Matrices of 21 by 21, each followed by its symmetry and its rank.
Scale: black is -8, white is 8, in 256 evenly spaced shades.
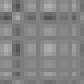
symmetric, rank one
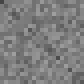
symmetric, full rank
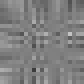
antisymmetric, rank two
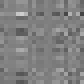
neither, rank two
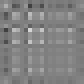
symmetric, rank one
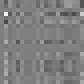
neither, rank two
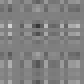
neither, rank one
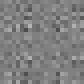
antisymmetric, rank two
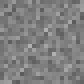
symmetric, full rank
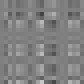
neither, rank one
